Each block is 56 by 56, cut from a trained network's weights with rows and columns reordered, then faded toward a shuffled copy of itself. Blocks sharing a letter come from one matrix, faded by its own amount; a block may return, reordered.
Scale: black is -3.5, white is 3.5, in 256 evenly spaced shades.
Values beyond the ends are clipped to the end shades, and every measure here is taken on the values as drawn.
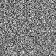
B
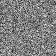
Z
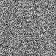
B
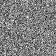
Z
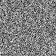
Z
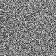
B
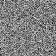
B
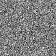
Z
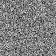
Z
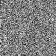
B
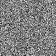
Z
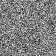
Z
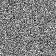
Z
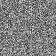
Z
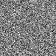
Z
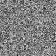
B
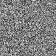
Z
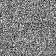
Z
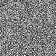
B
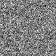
Z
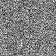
B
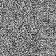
B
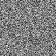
B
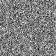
Z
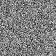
Z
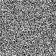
Z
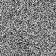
B
